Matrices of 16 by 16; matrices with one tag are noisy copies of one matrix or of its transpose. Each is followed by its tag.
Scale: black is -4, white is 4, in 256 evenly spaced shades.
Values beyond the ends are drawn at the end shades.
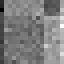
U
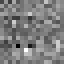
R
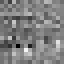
R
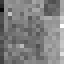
U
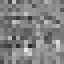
R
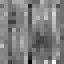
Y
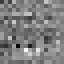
R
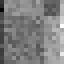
U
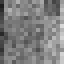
U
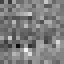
R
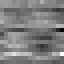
Y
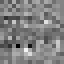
R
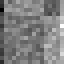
U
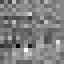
R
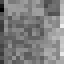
U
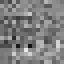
R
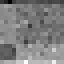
U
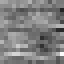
Y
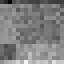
U
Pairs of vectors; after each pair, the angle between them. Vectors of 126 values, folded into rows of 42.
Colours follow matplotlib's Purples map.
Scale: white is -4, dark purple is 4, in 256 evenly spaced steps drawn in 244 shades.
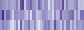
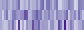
partly opposed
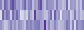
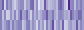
partly opposed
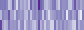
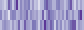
nearly opposite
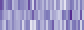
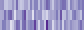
partly opposed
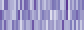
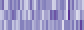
nearly opposite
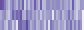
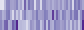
nearly opposite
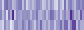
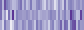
nearly parallel
